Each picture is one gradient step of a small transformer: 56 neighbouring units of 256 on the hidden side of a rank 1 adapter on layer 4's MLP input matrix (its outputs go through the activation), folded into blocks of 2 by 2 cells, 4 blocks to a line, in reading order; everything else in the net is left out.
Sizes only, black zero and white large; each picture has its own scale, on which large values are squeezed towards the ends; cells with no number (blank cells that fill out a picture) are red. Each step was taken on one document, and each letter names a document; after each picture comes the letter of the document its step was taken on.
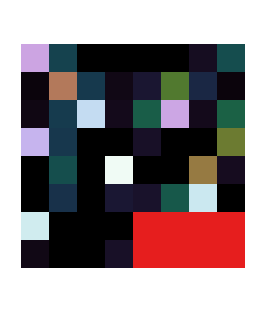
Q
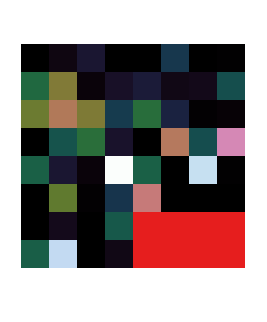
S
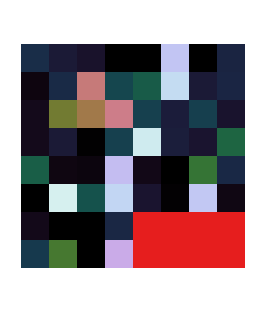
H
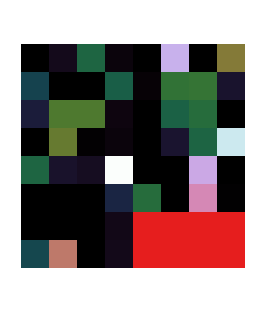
S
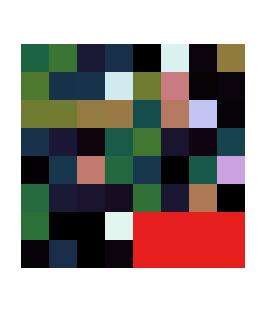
H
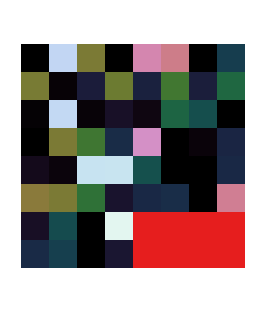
H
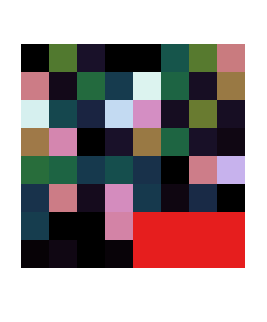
H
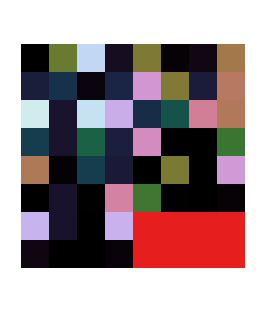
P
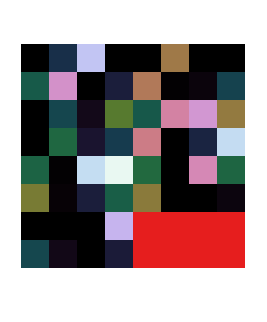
H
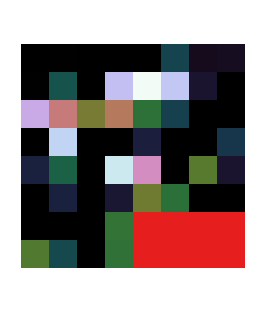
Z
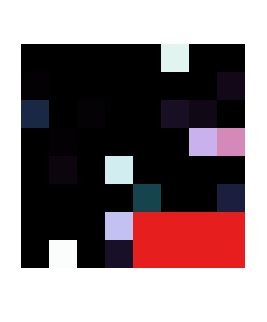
S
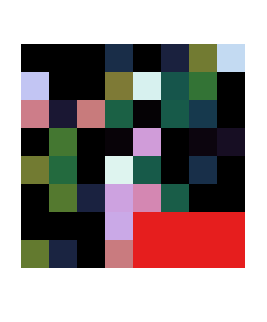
Z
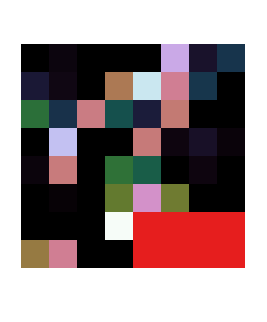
Z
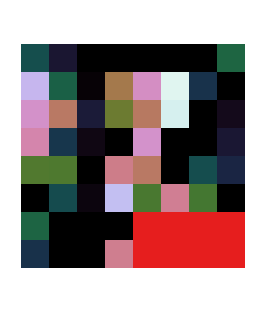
Q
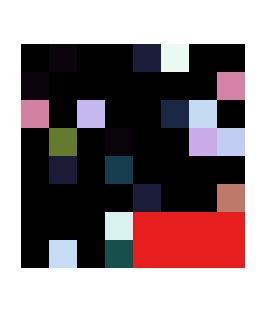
S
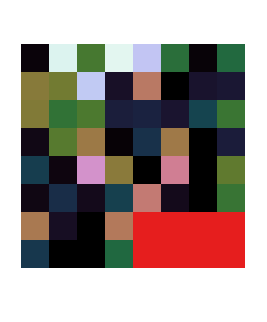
P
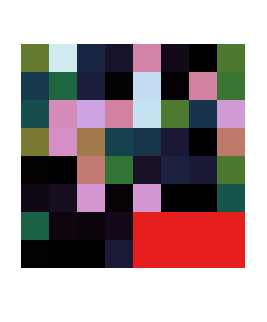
P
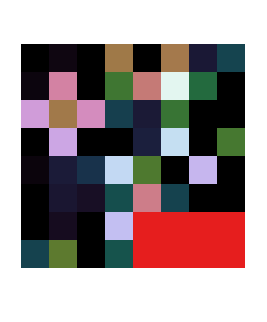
Z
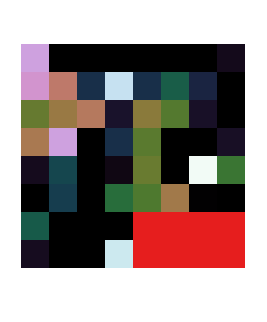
Q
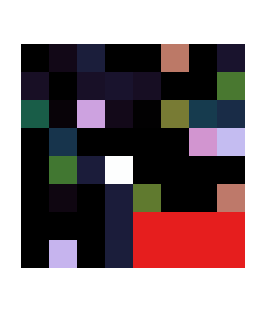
S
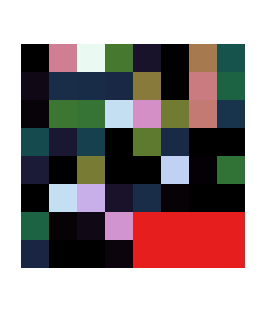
P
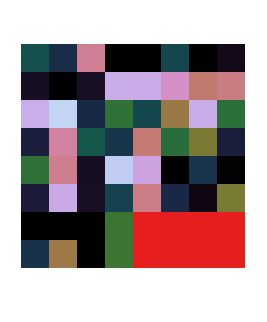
H
